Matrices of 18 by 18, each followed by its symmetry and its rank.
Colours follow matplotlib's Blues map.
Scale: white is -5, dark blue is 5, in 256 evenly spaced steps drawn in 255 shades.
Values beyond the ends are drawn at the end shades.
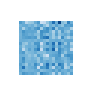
neither, rank three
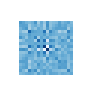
symmetric, rank three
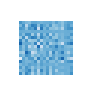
neither, rank three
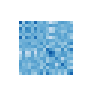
symmetric, rank three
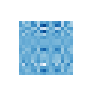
neither, rank two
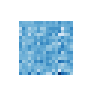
neither, rank three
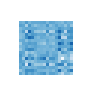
neither, rank three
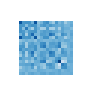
symmetric, rank three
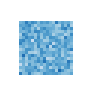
neither, full rank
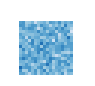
neither, full rank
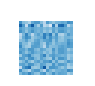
neither, rank two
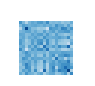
symmetric, rank three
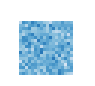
neither, full rank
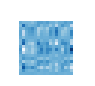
neither, rank two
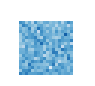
neither, full rank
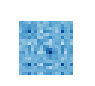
symmetric, rank three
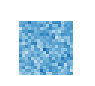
neither, full rank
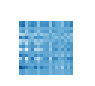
neither, rank two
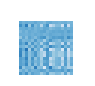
neither, rank two
